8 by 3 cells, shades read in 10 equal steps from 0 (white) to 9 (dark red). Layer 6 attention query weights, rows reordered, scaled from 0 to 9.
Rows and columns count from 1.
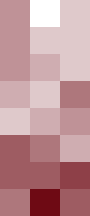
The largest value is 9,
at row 8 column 2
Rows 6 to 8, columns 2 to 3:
5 3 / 6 7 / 9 6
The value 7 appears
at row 7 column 3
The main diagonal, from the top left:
4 2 2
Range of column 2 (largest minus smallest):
9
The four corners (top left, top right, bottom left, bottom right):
4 2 5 6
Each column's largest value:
6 9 7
